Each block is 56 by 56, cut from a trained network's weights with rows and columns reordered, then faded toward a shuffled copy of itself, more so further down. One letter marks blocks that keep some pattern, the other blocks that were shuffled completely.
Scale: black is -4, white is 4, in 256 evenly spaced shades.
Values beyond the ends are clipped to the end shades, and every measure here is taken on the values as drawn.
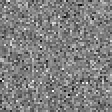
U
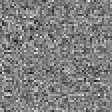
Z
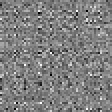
Z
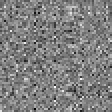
Z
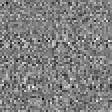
Z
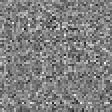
Z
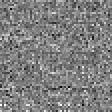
Z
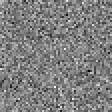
U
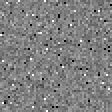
U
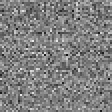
Z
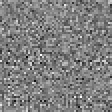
Z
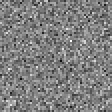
U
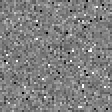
U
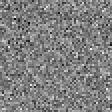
U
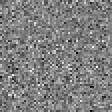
Z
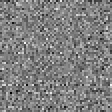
Z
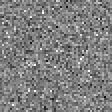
U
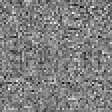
Z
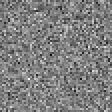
U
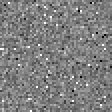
U
